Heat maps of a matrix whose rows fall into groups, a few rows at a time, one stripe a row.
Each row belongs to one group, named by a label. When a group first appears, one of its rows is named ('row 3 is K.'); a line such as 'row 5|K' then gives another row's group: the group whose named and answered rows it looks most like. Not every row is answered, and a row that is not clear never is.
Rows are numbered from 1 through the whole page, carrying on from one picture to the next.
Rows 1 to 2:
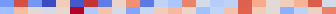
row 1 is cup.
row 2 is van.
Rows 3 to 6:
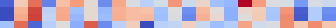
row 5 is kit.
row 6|cup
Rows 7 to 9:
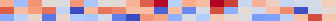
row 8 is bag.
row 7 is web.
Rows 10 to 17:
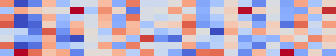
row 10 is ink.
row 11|van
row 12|ink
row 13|ink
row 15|bag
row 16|ink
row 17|kit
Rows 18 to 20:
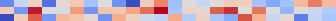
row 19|web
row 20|kit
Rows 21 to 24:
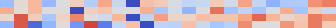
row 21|van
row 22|bag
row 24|cup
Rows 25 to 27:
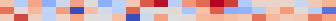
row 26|bag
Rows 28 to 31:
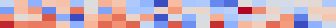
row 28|cup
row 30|bag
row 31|bag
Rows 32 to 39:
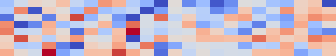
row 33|cup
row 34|van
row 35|ink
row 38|bag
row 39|bag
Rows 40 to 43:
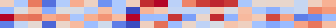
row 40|web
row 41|van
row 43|van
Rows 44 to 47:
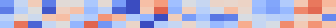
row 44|van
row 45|van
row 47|cup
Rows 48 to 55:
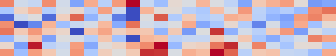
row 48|bag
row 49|van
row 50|van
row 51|ink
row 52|bag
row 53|van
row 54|web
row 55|web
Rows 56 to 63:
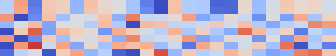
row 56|cup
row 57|cup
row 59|van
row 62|kit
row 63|van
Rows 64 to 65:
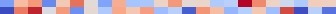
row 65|kit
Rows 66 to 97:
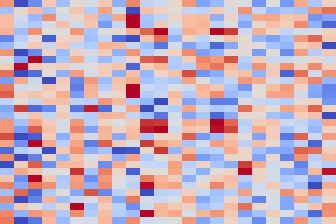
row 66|ink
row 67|van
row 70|web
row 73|ink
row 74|web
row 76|ink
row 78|bag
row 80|cup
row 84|web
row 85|ink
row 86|web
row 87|van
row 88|ink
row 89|kit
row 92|web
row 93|cup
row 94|ink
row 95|van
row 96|web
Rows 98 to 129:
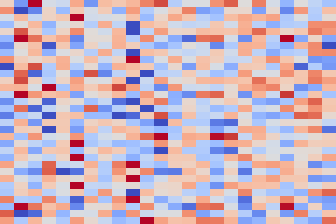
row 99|ink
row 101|van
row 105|van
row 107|kit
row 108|cup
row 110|bag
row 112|van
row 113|cup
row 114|van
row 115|cup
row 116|cup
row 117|web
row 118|van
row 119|cup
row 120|van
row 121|bag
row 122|bag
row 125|van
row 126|bag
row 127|kit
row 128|ink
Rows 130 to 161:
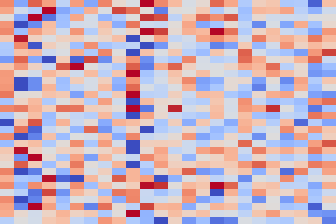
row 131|bag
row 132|web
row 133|ink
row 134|web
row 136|cup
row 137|van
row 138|cup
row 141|ink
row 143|bag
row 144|van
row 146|van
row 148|cup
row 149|ink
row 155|bag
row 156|web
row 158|ink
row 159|web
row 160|bag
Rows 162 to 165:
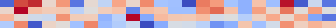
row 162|kit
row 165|cup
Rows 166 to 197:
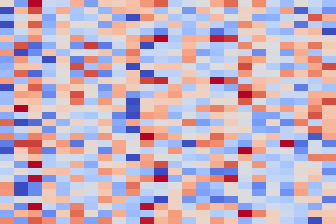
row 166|web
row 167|kit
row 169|kit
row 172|cup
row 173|ink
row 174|cup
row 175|van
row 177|web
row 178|kit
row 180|van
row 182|van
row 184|van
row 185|web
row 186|kit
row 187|kit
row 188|van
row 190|cup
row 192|ink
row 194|cup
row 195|web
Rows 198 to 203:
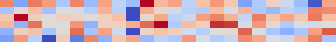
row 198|web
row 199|van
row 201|web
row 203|cup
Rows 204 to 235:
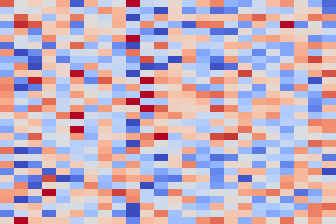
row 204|bag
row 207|kit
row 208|cup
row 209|bag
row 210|van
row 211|ink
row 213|cup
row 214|van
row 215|web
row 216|ink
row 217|web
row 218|bag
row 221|van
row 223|web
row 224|van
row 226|cup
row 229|bag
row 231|bag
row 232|ink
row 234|van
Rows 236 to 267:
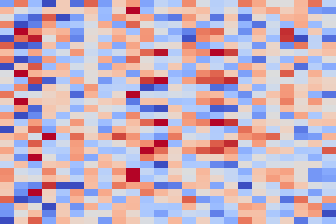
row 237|bag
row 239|ink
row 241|kit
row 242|ink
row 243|web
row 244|ink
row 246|kit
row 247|web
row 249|bag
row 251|cup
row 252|ink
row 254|kit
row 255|bag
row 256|web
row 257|web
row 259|cup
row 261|bag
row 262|bag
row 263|web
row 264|ink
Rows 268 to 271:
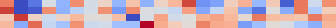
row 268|ink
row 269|ink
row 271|web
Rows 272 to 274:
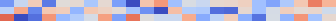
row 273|cup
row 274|ink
